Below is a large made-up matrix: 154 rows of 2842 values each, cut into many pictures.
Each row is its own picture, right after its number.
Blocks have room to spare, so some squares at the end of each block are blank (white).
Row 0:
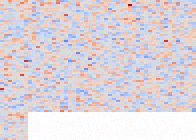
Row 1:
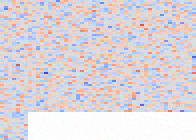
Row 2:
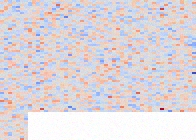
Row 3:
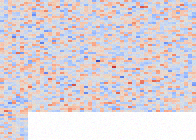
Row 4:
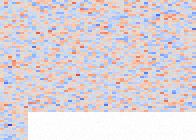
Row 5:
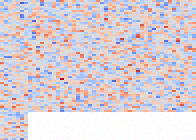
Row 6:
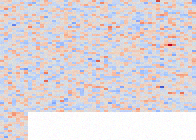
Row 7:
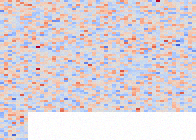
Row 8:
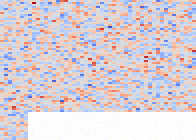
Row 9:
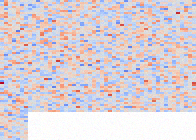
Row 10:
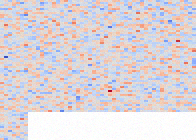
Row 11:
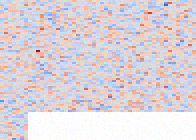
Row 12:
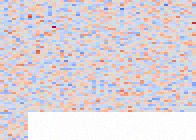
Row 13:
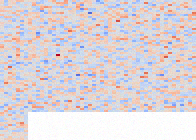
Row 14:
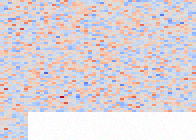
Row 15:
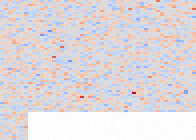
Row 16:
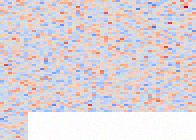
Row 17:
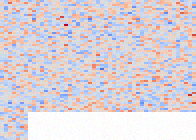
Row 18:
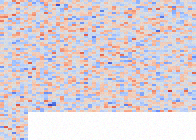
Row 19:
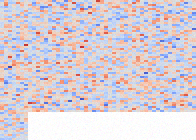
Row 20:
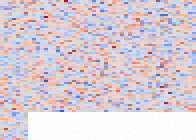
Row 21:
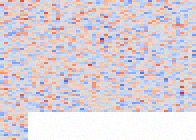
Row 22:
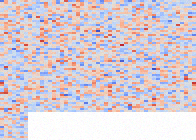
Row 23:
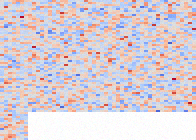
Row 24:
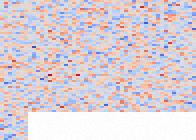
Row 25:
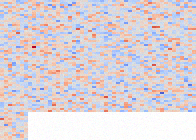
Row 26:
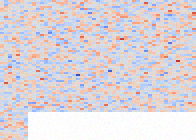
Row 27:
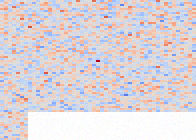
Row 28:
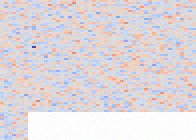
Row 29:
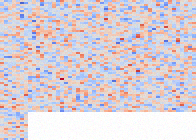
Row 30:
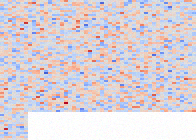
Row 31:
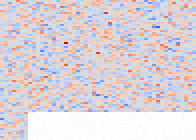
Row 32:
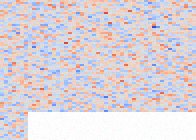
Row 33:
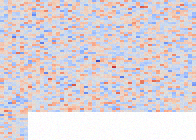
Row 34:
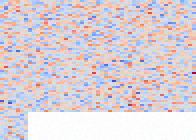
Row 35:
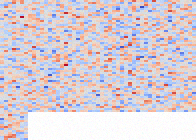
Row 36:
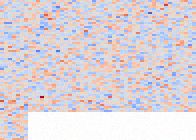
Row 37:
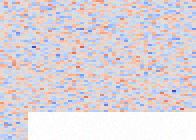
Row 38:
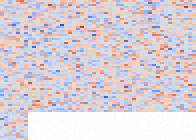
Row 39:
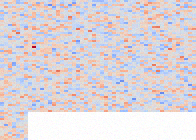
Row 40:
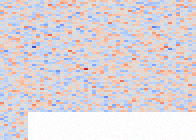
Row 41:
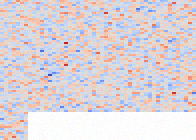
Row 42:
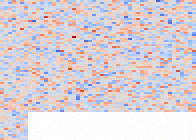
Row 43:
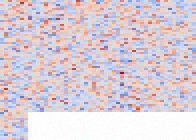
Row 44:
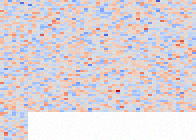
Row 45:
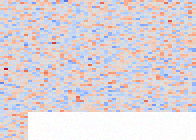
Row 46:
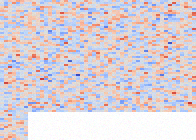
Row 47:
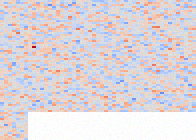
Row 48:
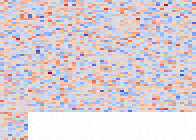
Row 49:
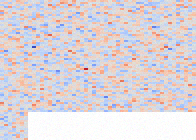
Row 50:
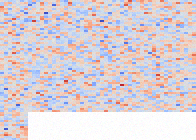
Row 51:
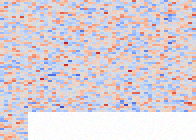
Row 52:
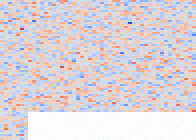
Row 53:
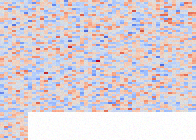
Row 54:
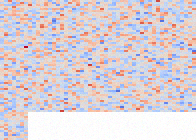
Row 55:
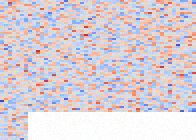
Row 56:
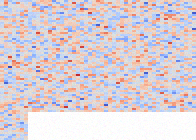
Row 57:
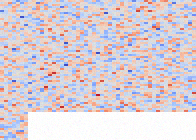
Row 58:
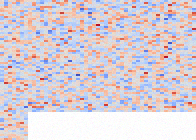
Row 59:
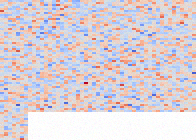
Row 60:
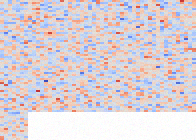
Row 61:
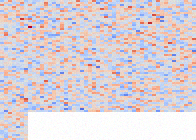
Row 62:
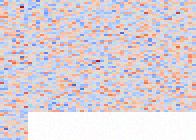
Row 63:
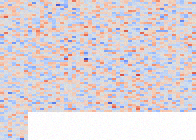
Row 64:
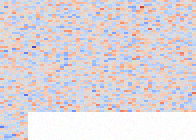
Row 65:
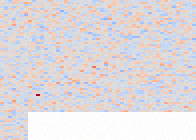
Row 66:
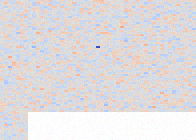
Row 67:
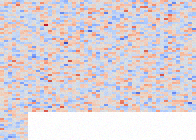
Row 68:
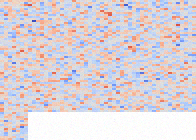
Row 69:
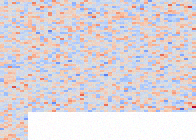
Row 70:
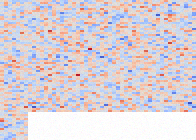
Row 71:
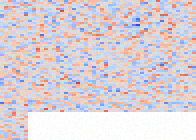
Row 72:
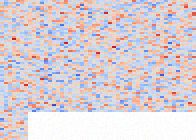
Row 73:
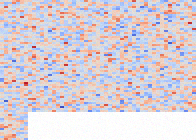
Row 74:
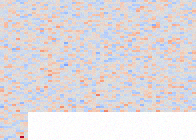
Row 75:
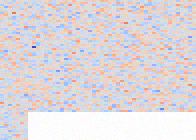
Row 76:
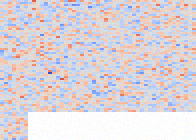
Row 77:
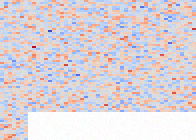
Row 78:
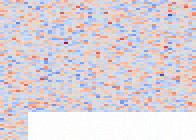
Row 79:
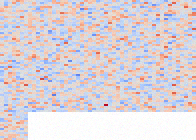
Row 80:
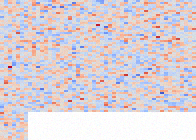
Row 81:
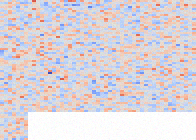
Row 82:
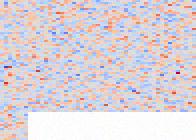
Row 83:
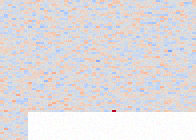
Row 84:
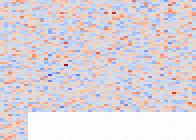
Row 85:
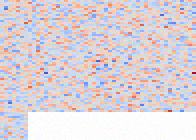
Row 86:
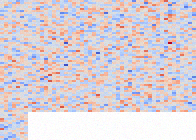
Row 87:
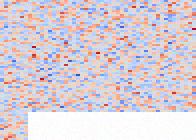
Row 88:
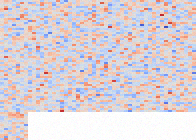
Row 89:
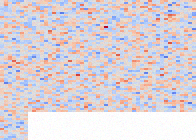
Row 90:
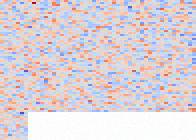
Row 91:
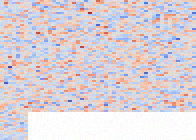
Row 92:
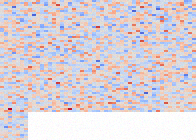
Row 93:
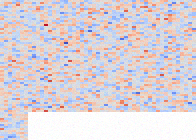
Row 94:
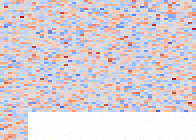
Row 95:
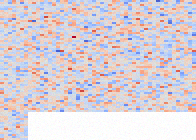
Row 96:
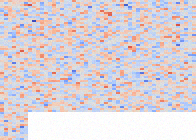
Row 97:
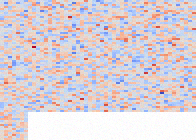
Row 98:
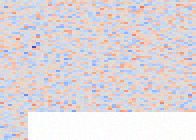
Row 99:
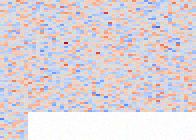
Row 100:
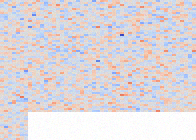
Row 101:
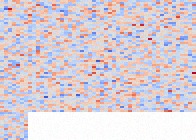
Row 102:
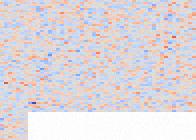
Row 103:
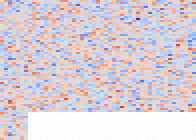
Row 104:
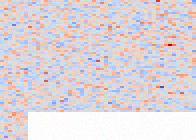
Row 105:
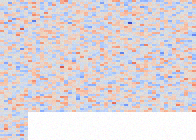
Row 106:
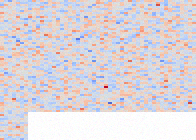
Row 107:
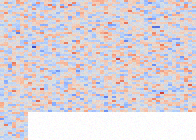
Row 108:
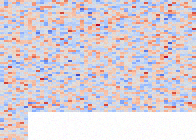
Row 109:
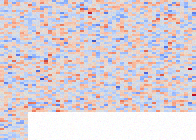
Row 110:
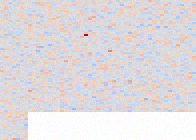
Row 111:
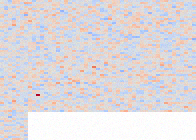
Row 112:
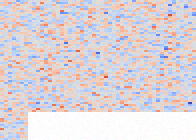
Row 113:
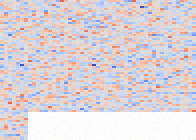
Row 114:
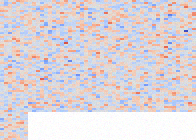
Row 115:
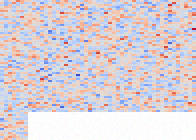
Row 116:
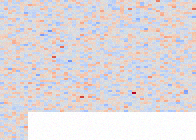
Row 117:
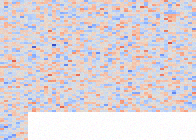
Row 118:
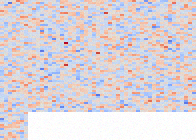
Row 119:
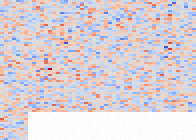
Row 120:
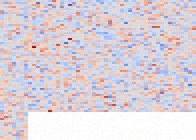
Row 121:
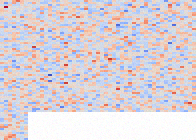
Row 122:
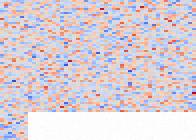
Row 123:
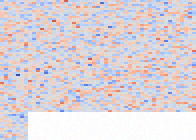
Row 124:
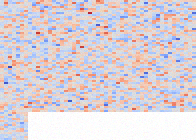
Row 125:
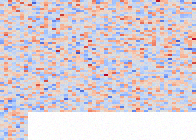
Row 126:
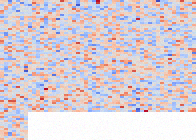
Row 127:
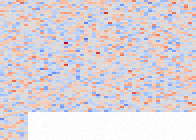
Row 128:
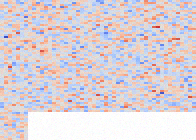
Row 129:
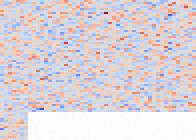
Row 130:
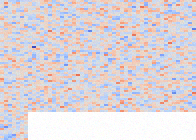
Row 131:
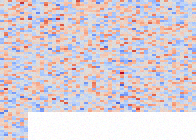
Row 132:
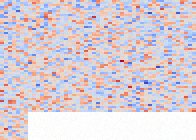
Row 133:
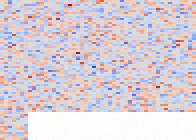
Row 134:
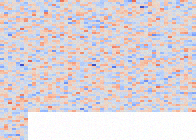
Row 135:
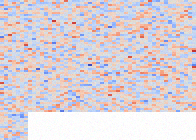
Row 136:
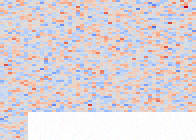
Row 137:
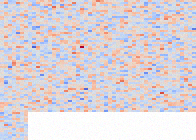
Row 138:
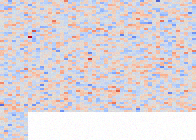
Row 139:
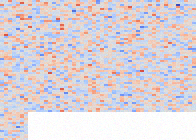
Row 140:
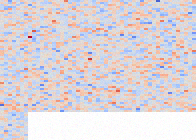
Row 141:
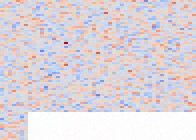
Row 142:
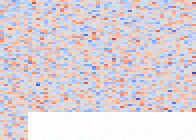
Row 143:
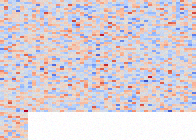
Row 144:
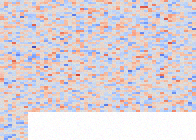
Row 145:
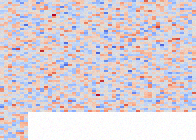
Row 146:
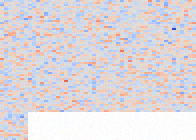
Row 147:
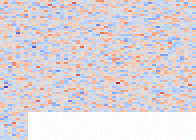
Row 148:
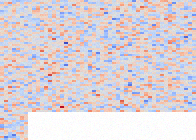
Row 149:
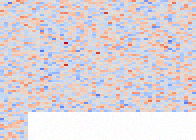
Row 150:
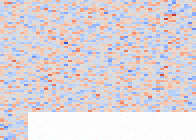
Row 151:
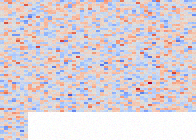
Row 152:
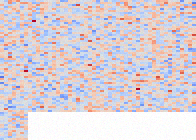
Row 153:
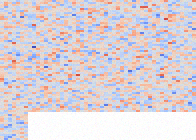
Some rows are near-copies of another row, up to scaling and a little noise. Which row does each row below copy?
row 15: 116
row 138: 140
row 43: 131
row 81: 76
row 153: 144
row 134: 113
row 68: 96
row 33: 3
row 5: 29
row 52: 105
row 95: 42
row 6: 104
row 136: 16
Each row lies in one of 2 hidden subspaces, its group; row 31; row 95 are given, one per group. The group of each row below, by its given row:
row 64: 31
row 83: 95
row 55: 95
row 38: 31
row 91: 31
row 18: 95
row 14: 95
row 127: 31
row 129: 31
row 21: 95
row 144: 31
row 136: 31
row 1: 95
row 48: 95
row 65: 95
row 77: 31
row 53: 95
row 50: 95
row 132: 95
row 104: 95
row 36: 95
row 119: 31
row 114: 31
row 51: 31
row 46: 31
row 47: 31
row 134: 95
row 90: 95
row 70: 31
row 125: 95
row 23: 31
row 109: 31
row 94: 31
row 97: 31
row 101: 95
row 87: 31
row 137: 31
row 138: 95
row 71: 95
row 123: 95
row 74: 31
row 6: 95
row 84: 31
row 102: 31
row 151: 95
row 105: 95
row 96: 95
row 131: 95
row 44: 95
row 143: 95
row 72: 31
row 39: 31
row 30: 95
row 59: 95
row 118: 31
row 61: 95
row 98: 31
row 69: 31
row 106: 95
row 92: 95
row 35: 31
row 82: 31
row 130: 31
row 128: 31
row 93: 31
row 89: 31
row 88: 95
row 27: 95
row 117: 31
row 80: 31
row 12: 95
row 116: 95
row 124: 31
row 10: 95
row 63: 95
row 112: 31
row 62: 95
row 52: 95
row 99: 31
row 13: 31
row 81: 95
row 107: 31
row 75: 31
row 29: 95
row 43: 95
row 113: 95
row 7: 95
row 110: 95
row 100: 95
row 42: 95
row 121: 31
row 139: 95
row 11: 95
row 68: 95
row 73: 31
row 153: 31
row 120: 31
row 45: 95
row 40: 31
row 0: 95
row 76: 95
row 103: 95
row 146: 95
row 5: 95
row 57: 31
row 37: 31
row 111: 95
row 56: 31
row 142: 95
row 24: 31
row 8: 95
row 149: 31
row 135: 95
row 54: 95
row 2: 95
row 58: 31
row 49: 31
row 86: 31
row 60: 95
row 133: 95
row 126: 95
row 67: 31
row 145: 31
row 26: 31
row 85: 95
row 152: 95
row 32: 31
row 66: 31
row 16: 31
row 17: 95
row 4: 31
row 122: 31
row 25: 31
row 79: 31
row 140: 95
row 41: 31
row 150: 31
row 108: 31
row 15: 95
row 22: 95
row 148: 31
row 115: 31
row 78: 31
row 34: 95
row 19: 31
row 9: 95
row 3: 95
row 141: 31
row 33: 95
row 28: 31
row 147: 31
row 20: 95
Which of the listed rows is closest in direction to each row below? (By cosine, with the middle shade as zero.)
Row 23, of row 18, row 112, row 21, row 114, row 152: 114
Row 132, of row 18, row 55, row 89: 89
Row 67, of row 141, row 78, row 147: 147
